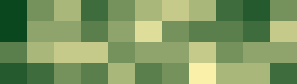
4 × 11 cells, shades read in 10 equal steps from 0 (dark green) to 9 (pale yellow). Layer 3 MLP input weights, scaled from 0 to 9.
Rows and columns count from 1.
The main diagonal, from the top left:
0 5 7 3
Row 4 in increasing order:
1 2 2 3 3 4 4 6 6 6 9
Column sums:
4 17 22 15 19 22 20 25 15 14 18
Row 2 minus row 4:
-1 3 1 0 -1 5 0 -6 -3 -4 5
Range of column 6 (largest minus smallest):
5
